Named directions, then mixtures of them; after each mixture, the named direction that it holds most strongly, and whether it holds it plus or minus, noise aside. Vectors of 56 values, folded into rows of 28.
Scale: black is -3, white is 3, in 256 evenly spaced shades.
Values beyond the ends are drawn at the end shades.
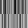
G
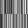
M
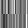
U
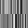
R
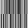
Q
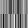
Q, plus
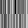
G, plus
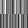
G, minus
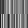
Q, minus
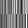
M, plus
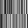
M, plus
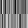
G, plus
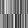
R, plus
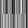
U, minus
